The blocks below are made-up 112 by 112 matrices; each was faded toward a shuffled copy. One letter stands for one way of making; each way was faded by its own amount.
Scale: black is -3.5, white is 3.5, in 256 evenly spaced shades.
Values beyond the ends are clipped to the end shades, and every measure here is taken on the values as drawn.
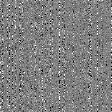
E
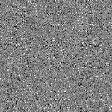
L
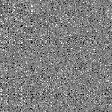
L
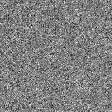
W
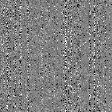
E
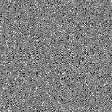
L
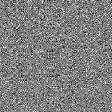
L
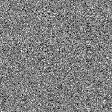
W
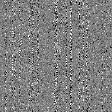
E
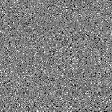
L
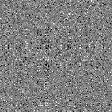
L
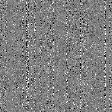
E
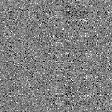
L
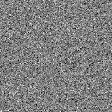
W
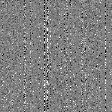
E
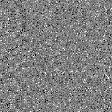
L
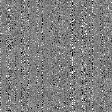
E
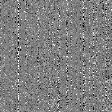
E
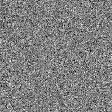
W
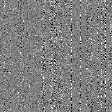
E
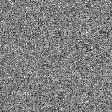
W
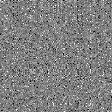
L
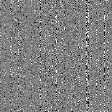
E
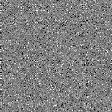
L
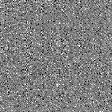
L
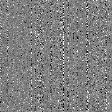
E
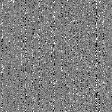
E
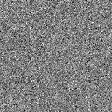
W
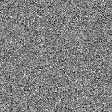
W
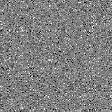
L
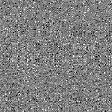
L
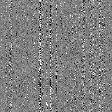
E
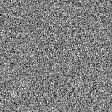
W
